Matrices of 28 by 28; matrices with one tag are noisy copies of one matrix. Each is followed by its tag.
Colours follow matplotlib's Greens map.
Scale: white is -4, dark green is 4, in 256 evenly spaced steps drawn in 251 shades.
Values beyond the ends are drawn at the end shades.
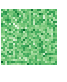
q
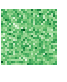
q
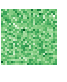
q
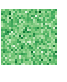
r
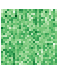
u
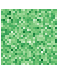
r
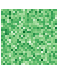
r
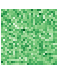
q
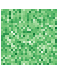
r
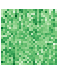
u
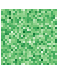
r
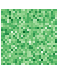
r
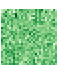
u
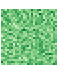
q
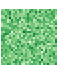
r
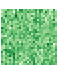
u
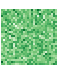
q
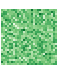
q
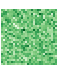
q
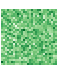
q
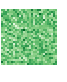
q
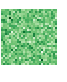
r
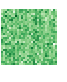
u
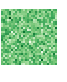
r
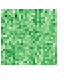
u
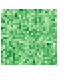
u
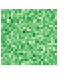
r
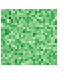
r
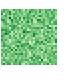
r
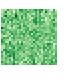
u
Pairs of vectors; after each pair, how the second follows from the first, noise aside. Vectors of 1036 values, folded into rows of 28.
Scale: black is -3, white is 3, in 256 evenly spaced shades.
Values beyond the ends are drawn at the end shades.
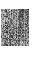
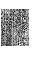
reversed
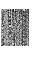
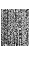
reversed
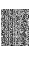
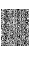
reversed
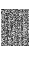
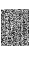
negated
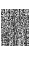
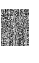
negated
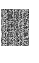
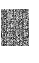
negated
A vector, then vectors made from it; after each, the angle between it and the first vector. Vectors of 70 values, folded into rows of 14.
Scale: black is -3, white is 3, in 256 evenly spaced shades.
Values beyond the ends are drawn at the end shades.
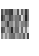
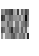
nearly parallel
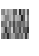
nearly opposite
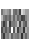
partly opposed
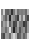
orthogonal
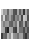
partly opposed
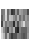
orthogonal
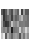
partly aligned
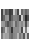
nearly parallel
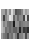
partly opposed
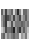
orthogonal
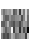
nearly opposite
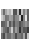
nearly opposite
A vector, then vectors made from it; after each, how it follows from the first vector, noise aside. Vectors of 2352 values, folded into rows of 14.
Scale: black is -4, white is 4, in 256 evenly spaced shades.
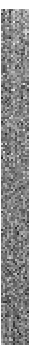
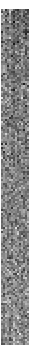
negated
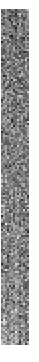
reversed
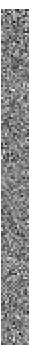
sign-scrambled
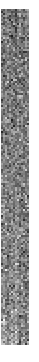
reversed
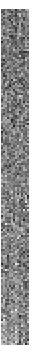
reversed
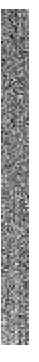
reversed
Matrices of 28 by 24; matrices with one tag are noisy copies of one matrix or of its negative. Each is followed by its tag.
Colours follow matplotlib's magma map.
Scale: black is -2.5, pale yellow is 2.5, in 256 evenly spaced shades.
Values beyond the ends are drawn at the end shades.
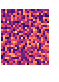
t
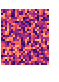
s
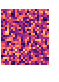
s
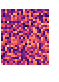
t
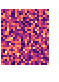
s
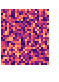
s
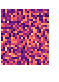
t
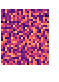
t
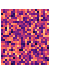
s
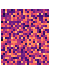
t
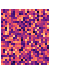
s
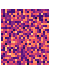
t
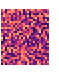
t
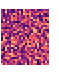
t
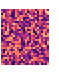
s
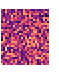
t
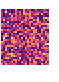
t
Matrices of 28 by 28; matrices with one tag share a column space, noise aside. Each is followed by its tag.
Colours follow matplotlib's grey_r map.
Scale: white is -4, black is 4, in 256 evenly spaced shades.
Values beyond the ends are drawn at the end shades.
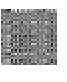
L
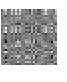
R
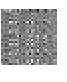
L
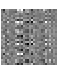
L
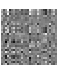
R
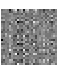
L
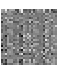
L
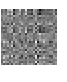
R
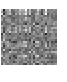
R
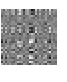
R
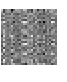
L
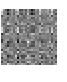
R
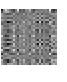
L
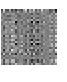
L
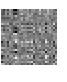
R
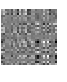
R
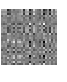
R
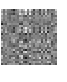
R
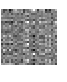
L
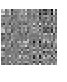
R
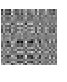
R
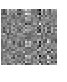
R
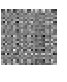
L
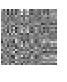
R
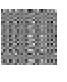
L
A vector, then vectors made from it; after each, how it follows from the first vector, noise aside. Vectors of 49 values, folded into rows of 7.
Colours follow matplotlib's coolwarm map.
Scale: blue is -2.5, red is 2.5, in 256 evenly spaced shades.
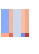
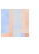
shrunk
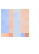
shrunk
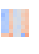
shrunk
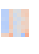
shrunk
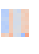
shrunk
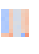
shrunk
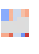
partly zeroed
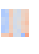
shrunk
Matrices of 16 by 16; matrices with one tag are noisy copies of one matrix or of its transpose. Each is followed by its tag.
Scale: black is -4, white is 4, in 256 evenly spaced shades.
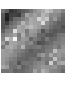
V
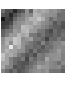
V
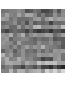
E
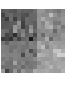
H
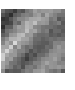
V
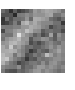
V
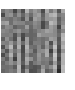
E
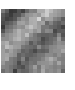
V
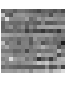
E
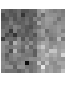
H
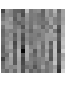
E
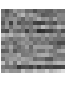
E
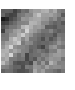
V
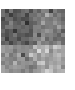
H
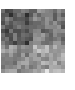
H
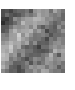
V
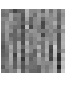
E
